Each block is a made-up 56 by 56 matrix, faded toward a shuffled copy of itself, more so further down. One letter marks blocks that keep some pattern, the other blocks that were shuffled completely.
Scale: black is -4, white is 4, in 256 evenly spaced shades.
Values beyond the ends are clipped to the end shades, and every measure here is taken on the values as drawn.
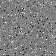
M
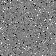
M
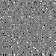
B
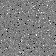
M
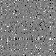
B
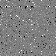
B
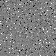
M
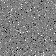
M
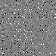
B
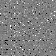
B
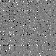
B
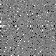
B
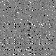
B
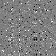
B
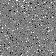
M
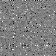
B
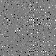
B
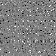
B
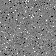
M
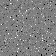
M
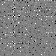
B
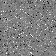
M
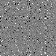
B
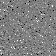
M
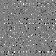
B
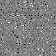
B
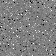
M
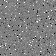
M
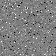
M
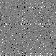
B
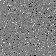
M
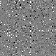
B
